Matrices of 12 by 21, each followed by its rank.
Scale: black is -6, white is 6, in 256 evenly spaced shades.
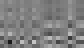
two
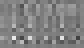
two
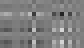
one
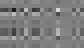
one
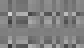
one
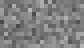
full rank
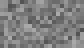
full rank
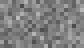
full rank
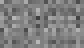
two
